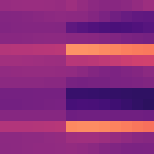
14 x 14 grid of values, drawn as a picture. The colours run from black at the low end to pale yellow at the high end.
Streaks run across, left to right. A vertical seam about 40% of the way across splits the table, and the left part is calmer. On average the colour sits 40% of the way up the scale. The middle left is the calmest part.
